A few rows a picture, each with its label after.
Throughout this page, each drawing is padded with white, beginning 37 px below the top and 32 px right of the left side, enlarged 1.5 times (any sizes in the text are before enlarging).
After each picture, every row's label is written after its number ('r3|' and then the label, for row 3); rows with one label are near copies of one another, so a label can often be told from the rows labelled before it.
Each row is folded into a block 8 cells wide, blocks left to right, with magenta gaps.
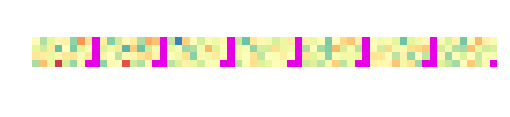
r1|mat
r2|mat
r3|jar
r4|jar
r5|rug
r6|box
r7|rug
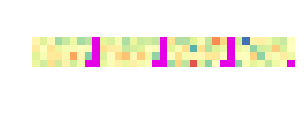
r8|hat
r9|hat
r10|mat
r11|jar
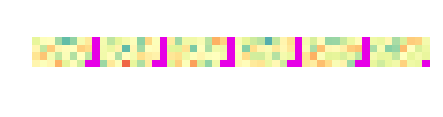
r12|box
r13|mat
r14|mat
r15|box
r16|box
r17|rug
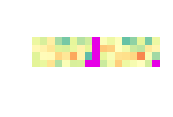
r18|hat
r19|hat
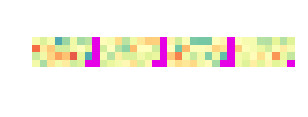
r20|hat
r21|rug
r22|box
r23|hat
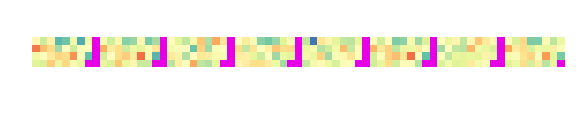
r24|hat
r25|hat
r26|mat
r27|box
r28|jar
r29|hat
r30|rug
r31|hat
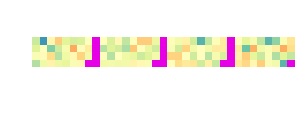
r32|jar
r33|rug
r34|box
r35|box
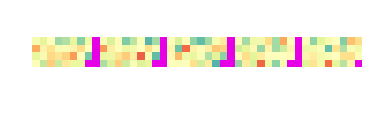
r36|hat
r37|hat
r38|box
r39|mat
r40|mat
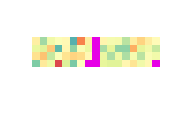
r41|mat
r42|rug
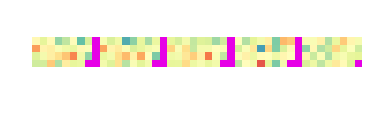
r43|hat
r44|hat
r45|hat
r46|mat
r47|rug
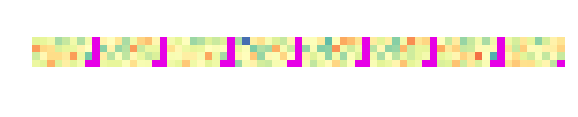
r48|hat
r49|rug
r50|hat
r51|jar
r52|rug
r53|rug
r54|hat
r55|box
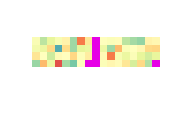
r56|mat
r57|box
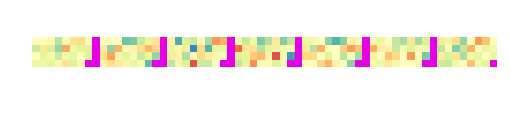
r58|rug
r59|box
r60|mat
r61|hat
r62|box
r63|hat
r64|rug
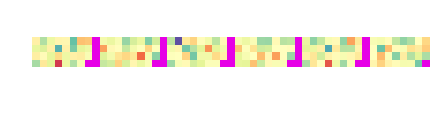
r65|mat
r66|hat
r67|jar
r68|hat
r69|mat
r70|box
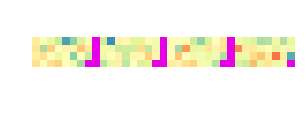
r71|box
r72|jar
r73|box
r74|hat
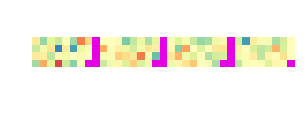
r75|mat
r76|hat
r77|box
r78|jar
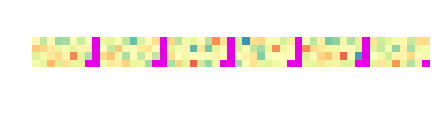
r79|hat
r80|box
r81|mat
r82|jar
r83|hat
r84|mat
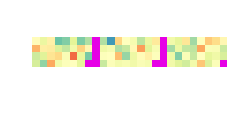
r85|hat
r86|jar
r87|rug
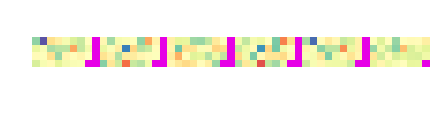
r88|jar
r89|mat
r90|box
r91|mat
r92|jar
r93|rug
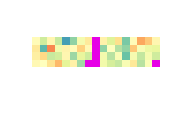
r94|box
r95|rug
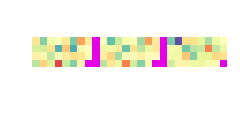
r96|mat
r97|mat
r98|jar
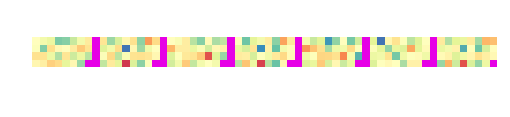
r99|box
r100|mat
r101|hat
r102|mat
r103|hat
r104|jar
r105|mat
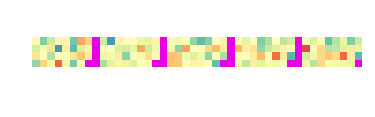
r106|mat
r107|jar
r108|box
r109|hat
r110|hat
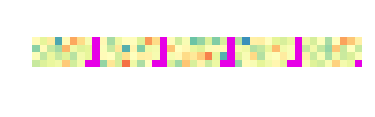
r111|rug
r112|mat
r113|hat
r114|jar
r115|rug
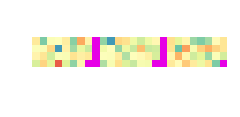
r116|mat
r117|jar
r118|box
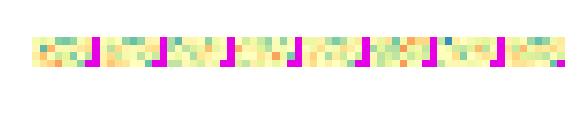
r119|box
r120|box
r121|jar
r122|hat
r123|box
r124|rug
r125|jar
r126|box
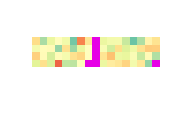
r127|mat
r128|box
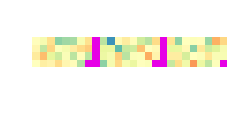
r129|box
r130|jar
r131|mat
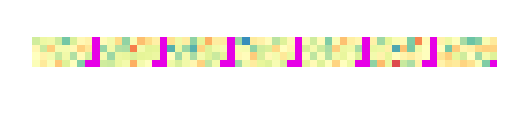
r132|box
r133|rug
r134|rug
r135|jar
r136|rug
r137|mat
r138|box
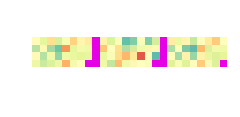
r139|rug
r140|hat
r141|rug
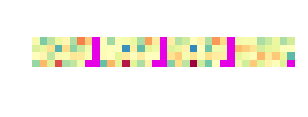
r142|mat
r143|mat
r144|mat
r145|hat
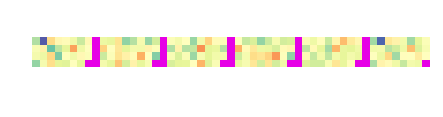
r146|jar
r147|hat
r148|rug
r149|hat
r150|rug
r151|jar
